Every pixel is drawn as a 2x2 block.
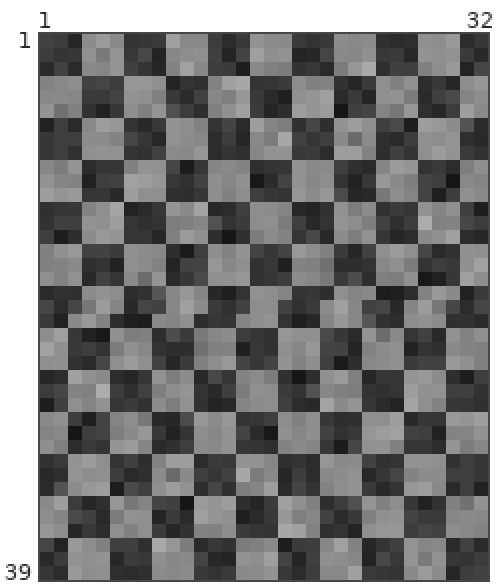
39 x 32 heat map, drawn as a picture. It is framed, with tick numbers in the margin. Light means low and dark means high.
Slope: none. Seam: none. Odd rows or columns: none. Grain: checkered. Symmetry: a half turn. Histogram: two levels.
